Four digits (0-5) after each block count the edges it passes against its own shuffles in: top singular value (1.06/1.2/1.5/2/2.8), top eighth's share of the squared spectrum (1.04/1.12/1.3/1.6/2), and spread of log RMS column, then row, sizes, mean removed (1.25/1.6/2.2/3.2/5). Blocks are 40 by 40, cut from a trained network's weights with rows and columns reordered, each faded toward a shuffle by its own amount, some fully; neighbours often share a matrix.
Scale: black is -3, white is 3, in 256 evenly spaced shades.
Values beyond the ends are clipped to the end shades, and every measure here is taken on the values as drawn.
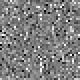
0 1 0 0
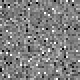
0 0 1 0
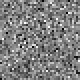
0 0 0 0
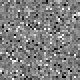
0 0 0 0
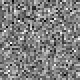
0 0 0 0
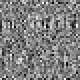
3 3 0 2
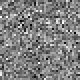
2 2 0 0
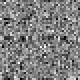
3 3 0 2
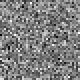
0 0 0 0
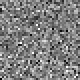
0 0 0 0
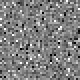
1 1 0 0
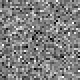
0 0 0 0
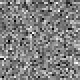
2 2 0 1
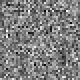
2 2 0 1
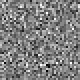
2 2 1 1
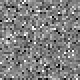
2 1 0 0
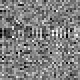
3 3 0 2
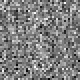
2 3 1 1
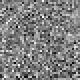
1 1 0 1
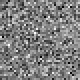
1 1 0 0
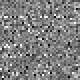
3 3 0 2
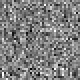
3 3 1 2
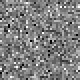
1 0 0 0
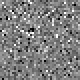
1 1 0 1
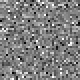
1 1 0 1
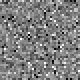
1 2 1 0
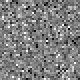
1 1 0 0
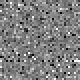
2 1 0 1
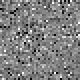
1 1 0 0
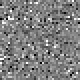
2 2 0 1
